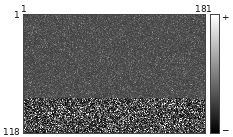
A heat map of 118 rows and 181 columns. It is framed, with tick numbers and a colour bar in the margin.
There is no overall slope. On average the colour sits 30% of the way up the scale. The halves do not mirror each other. A horizontal seam about 70% of the way down splits the table, and the top part is calmer. No regular stripes run through it.
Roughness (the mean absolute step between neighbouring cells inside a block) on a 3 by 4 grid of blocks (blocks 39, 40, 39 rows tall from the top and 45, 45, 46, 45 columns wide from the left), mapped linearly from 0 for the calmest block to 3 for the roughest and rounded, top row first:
0000 | 0000 | 3333
